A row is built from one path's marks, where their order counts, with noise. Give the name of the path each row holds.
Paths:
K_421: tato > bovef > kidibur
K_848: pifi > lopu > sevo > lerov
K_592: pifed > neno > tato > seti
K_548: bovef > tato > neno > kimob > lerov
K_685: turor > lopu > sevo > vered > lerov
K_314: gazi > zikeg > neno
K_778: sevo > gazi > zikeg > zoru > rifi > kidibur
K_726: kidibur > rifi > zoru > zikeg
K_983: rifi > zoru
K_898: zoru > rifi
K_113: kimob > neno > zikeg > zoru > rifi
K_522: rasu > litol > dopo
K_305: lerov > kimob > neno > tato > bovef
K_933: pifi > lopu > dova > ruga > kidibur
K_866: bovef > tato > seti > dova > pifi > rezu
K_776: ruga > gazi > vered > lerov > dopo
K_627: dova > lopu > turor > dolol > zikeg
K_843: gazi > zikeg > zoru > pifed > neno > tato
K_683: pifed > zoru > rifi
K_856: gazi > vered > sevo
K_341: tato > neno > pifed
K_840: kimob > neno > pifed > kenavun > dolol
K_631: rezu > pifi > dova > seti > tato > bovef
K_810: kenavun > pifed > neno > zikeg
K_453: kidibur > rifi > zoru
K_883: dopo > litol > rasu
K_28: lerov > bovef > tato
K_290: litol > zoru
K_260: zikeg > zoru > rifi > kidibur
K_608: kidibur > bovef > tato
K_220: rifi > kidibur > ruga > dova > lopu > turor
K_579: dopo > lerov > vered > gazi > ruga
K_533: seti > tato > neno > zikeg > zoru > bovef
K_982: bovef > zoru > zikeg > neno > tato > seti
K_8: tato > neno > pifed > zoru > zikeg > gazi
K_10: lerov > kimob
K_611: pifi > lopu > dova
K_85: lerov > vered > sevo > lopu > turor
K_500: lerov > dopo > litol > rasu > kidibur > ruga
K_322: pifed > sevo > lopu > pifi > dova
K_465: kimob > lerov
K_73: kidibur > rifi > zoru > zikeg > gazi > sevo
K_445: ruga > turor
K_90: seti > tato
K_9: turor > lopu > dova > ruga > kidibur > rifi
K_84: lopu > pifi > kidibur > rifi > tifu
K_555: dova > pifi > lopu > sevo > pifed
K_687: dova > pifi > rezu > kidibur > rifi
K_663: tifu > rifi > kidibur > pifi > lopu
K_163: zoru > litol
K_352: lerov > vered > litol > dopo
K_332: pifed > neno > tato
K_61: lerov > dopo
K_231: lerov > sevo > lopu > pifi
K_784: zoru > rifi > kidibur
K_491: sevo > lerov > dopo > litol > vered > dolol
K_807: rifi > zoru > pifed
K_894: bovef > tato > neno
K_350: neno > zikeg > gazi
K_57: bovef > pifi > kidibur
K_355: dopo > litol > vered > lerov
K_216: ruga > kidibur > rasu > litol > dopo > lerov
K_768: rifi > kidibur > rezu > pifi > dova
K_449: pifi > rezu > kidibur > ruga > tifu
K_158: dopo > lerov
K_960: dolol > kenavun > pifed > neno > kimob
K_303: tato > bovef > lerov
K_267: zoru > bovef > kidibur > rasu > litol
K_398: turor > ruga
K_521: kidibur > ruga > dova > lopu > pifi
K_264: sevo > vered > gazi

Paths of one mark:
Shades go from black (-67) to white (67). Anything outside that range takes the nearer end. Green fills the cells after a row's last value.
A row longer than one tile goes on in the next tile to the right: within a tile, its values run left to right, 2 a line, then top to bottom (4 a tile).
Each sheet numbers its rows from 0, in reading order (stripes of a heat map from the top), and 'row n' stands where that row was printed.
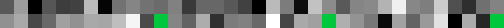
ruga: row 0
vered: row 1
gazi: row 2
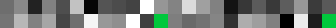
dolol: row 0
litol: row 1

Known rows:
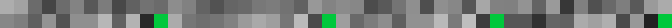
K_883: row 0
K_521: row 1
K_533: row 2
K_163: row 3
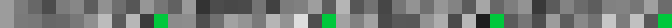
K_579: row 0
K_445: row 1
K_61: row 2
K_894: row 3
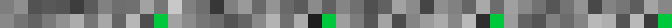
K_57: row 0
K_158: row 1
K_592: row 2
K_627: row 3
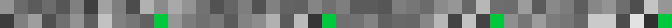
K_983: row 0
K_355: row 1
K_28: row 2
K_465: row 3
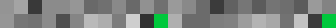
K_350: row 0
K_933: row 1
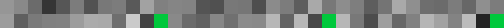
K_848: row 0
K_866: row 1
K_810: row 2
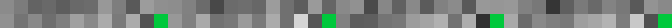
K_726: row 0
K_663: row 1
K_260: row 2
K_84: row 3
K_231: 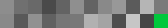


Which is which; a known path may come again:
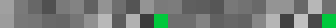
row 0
K_579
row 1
K_28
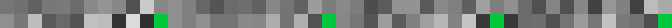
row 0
K_10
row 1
K_220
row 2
K_8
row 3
K_898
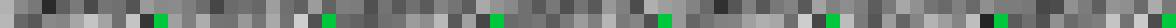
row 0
K_611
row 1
K_663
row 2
K_267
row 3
K_784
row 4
K_848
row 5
K_810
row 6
K_303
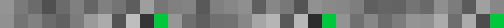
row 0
K_500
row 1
K_843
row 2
K_73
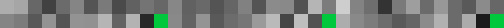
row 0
K_883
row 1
K_85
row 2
K_158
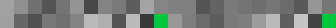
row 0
K_627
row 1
K_776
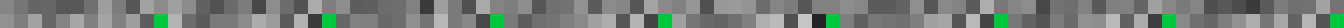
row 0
K_453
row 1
K_687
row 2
K_807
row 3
K_778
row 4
K_314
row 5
K_491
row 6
K_982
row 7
K_57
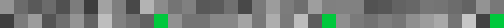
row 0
K_983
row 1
K_608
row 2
K_216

